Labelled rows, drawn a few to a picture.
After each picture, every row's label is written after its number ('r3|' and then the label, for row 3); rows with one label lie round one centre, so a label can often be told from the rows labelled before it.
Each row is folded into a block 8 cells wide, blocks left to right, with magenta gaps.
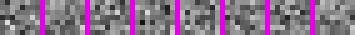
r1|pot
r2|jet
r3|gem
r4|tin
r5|tin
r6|pot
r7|gem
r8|jet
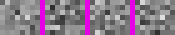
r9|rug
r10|gem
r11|rug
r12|rug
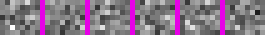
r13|pot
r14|jet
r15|gem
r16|pot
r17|pot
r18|gem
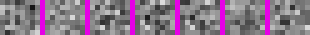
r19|tin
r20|rug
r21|gem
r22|pot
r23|pot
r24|jet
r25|gem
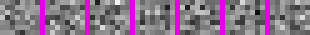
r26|rug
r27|pot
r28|pot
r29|tin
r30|gem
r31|gem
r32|pot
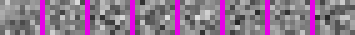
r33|jet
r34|rug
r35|pot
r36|pot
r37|rug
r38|gem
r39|rug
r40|pot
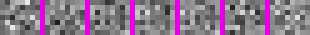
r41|pot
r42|jet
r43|tin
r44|tin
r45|tin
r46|gem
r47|rug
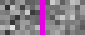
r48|gem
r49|rug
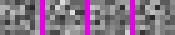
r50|tin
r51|gem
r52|tin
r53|gem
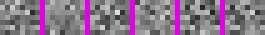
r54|gem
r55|jet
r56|gem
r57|rug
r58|gem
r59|gem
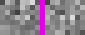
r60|rug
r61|rug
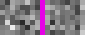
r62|pot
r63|tin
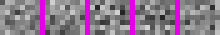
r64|rug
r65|jet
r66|gem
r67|gem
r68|tin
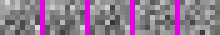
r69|jet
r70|jet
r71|jet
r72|rug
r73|rug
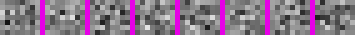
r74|tin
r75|rug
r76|gem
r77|pot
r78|pot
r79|rug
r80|gem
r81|pot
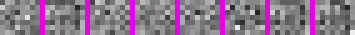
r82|rug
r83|tin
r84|rug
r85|rug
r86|rug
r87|gem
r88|tin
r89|tin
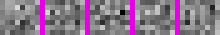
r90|jet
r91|tin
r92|gem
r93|tin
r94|tin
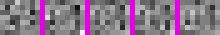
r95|gem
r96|tin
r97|tin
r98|tin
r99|tin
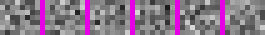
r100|gem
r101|gem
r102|tin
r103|tin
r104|pot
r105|jet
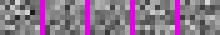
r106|gem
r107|jet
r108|jet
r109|gem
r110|pot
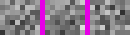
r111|jet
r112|jet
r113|gem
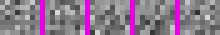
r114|rug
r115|tin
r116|jet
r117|jet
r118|rug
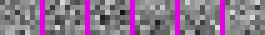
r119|rug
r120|gem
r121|gem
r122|jet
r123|jet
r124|rug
